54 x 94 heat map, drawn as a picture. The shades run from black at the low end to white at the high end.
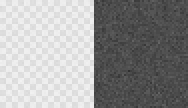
It is made of 1 by 2 panels. Panel 1,1: very high, checkered, faint in contrast. Panel 1,2: low, fine-grained, faint in contrast.
